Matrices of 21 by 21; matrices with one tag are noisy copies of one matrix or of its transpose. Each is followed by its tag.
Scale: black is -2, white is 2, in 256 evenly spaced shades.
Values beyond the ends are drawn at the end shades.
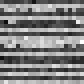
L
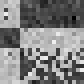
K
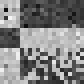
K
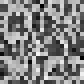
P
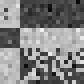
K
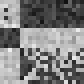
K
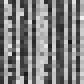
L
